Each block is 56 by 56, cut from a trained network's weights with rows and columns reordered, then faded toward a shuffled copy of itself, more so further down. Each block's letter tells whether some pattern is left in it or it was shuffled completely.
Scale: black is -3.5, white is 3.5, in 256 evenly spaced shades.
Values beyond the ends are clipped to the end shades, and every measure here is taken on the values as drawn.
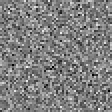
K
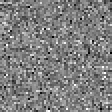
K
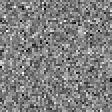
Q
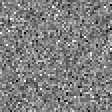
K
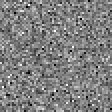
K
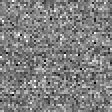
Q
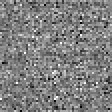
Q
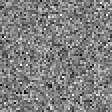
K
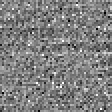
Q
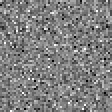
K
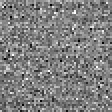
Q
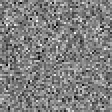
Q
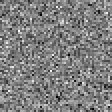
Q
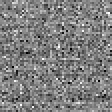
Q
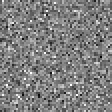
K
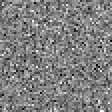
K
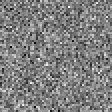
Q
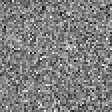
K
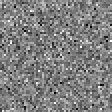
K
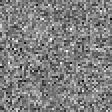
Q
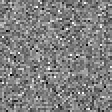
K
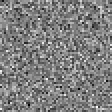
K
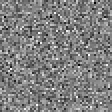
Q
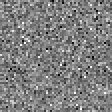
K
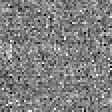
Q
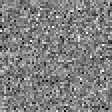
K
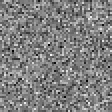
K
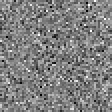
K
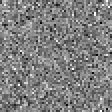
K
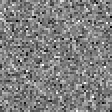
K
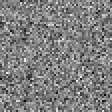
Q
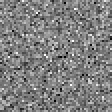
K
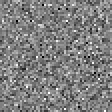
K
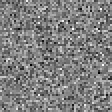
K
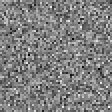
K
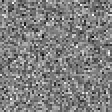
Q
